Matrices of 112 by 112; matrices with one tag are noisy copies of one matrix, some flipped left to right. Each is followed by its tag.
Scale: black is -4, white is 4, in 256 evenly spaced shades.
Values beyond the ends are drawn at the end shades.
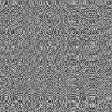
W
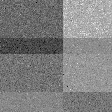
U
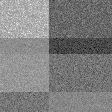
U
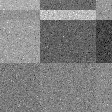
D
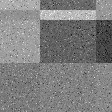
D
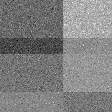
U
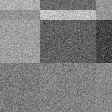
D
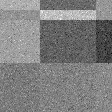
D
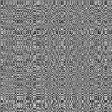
W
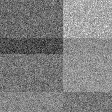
U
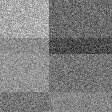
U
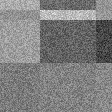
D
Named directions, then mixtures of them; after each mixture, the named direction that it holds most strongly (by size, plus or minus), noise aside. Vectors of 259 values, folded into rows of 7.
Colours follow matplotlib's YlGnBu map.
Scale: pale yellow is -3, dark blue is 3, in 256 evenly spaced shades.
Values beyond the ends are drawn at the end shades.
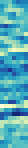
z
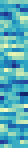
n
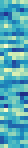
n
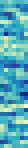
n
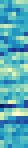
z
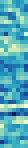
z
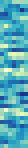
n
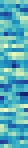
n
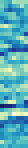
z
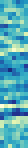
z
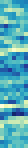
z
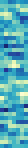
n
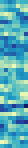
n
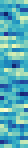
n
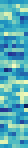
n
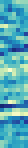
z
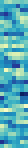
n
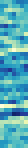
z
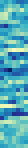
z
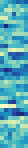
z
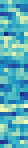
n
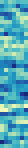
n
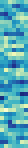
n
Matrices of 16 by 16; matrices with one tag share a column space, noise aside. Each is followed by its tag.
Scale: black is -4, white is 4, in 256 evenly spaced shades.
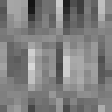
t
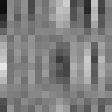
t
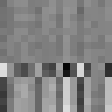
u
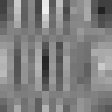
t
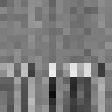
u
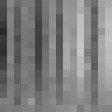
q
